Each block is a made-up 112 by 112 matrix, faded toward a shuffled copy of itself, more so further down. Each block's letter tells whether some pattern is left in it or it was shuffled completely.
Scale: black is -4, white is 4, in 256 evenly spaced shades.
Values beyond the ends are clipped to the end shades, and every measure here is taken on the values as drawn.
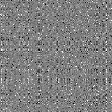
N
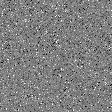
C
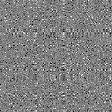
N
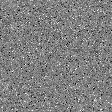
C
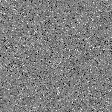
C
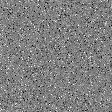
C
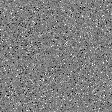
C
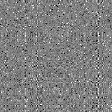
N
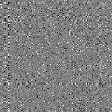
N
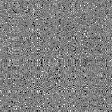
N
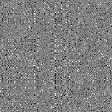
N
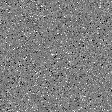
C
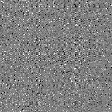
N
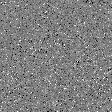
C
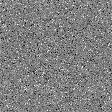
C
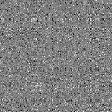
N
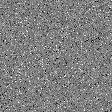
C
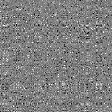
N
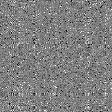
N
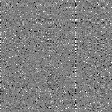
N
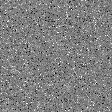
C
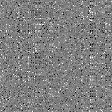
N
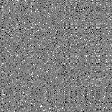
N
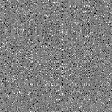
N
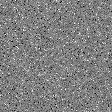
C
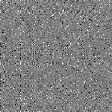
N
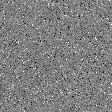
C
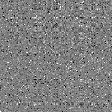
N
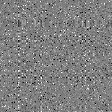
N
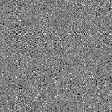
N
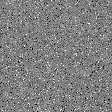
C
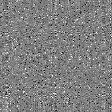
N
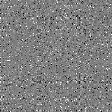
N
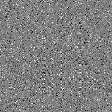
N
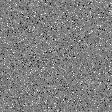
C
